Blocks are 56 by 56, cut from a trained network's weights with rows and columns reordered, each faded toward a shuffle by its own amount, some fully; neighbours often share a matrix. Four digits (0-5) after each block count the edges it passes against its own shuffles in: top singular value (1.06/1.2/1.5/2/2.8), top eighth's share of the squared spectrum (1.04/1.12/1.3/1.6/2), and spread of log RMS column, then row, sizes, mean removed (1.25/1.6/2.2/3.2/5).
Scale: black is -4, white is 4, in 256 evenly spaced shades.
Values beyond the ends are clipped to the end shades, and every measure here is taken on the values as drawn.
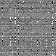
3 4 3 1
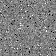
0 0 0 0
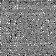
2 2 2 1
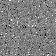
0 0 0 0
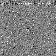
3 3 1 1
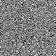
2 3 1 1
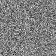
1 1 0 0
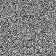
2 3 0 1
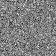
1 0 0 0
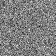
0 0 0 0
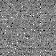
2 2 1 0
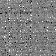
2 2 2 0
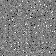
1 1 0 1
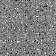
2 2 0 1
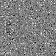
2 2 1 0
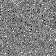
0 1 0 0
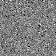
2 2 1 0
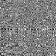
3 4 2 2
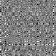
3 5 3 2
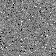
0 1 0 0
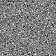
1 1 0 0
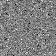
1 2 0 0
